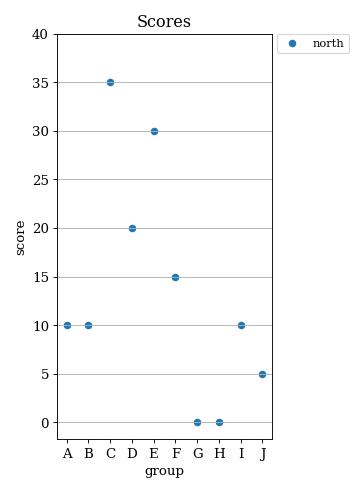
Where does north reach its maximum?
C
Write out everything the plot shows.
Title: Scores
x-axis: group, ticks A B C D E F G H I J
y-axis: score, ticks 0 5 10 15 20 25 30 35 40
Legend: north
Values:
north: 10 10 35 20 30 15 0 0 10 5
